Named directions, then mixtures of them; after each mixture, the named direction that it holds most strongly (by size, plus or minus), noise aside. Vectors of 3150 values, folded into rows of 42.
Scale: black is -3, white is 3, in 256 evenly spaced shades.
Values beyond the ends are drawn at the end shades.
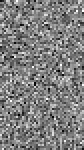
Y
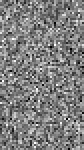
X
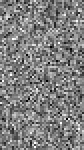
X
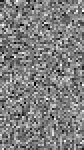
Y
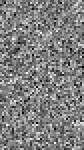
X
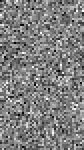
Y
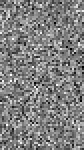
X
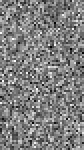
X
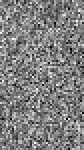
X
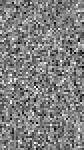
X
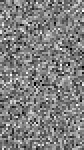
Y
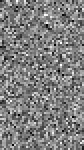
Y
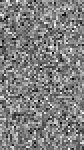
X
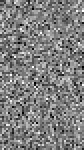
Y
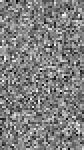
X
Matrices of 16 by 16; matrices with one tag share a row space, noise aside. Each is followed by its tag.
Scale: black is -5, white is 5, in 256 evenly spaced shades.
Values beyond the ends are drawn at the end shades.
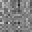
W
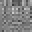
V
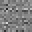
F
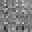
F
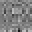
V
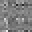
F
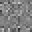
W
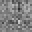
V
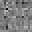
F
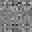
V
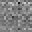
V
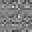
V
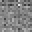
V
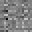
F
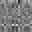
V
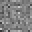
W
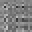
F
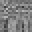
F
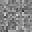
F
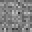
V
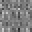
W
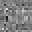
F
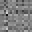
F
